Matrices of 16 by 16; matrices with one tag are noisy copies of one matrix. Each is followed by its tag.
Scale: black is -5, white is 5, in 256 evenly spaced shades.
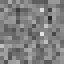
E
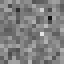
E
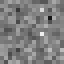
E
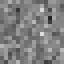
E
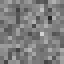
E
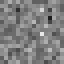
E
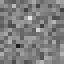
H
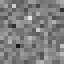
H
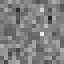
E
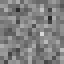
E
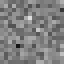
H
